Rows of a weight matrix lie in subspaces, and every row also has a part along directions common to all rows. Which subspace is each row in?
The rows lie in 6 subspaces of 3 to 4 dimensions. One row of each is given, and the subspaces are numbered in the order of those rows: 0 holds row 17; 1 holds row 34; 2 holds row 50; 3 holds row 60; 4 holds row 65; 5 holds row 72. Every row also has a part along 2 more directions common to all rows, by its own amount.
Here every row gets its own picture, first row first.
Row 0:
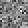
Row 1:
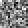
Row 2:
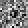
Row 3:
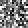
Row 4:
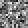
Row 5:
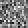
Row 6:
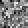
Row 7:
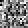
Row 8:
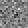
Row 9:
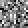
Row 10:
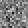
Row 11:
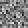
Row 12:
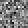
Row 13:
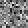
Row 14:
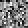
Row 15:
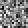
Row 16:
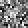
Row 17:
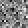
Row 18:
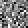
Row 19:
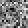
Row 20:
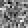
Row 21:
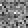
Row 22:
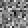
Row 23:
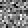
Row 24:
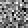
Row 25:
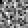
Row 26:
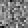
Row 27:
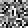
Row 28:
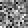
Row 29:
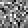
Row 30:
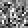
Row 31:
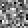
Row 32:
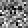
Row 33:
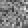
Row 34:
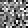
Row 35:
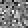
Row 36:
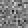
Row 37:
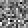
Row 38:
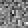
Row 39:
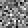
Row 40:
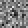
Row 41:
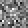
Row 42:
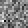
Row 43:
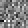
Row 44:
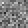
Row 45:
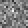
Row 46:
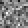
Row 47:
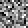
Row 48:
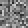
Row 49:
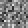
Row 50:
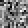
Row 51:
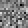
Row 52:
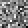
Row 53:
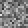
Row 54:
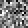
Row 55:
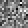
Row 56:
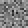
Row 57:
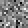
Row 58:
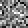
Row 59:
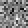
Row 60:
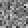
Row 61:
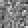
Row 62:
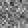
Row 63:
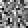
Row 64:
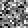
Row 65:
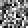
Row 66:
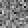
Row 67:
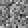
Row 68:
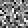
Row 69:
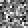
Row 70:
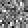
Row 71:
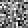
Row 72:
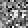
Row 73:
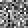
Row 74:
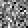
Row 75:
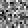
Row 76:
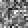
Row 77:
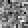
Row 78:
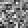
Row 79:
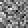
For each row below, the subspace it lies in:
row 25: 5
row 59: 1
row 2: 5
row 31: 0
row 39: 0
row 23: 3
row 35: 1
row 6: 5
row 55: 0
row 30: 4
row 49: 4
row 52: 2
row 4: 2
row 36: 1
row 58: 3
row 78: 4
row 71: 1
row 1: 5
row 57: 0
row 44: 0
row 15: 4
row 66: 3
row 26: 3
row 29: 0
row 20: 2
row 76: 5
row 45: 1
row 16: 2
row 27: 1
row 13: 3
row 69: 2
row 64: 4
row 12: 4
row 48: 3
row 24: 0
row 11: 4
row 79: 5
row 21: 3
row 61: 2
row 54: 3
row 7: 2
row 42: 4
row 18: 2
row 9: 0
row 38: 1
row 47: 5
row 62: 3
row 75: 3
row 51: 0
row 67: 3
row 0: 2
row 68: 1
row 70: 0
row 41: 0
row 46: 5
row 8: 1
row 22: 5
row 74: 2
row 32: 1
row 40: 5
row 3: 1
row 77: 2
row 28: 5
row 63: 5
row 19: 0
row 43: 4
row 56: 1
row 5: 4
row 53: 4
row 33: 0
